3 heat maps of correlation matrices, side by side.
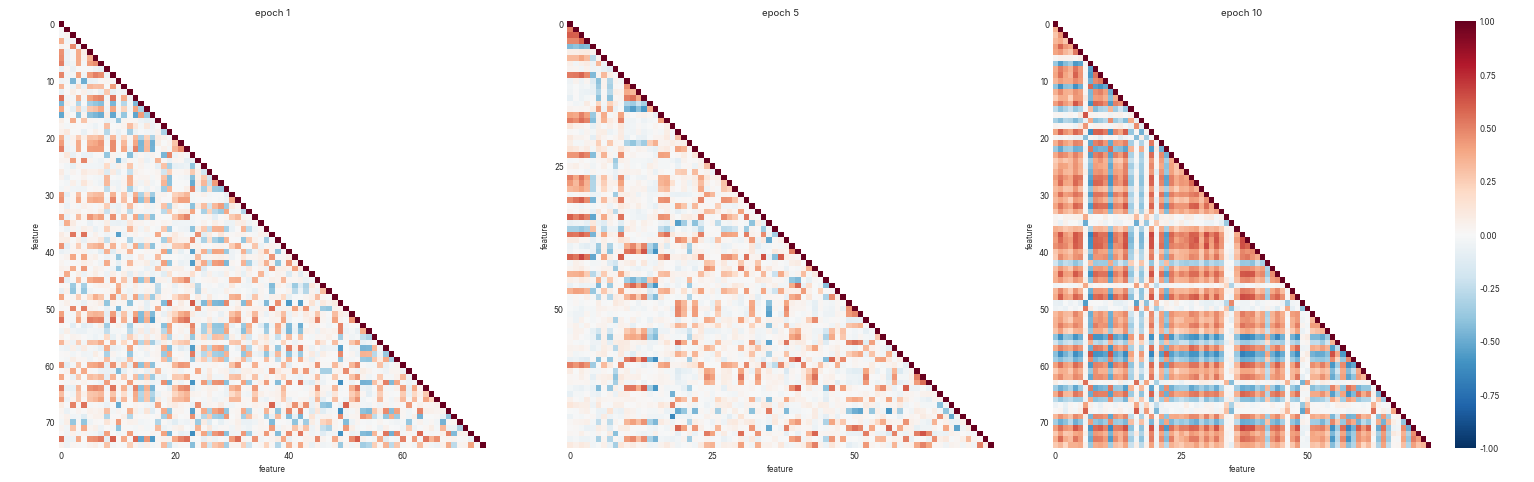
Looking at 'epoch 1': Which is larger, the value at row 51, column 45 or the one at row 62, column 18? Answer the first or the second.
the first
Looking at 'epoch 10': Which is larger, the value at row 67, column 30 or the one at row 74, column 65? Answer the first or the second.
the second
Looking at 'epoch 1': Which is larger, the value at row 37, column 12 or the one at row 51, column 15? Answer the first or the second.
the second
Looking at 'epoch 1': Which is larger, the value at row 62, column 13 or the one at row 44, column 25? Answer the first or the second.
the first
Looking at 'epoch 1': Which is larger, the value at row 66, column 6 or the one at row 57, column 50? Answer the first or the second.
the first
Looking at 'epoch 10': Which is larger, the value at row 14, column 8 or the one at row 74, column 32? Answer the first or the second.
the first
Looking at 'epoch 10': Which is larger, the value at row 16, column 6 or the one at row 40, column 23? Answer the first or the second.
the first
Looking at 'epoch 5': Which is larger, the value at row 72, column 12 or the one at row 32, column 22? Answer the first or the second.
the second
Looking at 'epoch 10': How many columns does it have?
75
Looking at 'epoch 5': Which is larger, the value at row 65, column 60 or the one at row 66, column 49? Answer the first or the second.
the second
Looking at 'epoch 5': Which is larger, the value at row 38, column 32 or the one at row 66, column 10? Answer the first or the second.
the first
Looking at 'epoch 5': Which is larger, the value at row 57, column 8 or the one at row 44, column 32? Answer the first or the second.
the second
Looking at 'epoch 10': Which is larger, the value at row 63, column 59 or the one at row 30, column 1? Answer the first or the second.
the second
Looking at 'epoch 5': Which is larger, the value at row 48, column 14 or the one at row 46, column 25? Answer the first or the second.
the second
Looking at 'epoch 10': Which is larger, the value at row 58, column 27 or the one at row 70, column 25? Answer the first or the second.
the second
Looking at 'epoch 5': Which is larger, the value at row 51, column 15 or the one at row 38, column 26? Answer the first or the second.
the second
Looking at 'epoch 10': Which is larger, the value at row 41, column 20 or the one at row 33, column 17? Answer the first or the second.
the first
